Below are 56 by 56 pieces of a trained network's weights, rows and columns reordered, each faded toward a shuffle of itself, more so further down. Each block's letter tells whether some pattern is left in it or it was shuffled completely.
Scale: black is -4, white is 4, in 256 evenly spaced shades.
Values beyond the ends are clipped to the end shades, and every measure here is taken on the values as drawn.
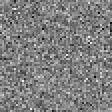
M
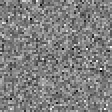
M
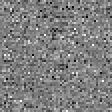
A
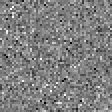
M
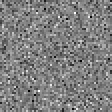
M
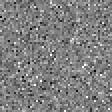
M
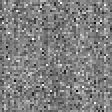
A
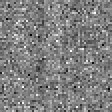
A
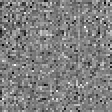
A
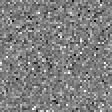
M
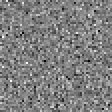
A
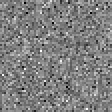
M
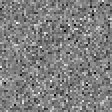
M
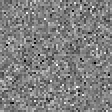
M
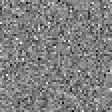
M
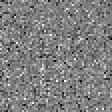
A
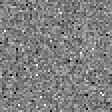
M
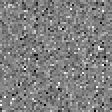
A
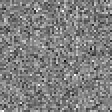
A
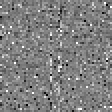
A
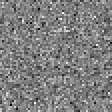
A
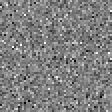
M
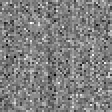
A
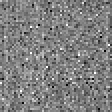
A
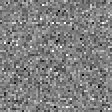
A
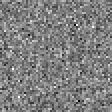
M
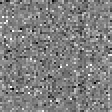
A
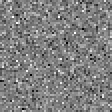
M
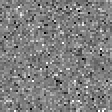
M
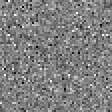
M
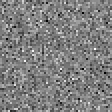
M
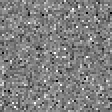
M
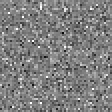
A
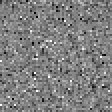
M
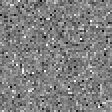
M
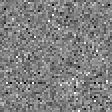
A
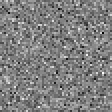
M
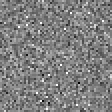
M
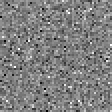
M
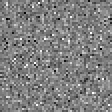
M
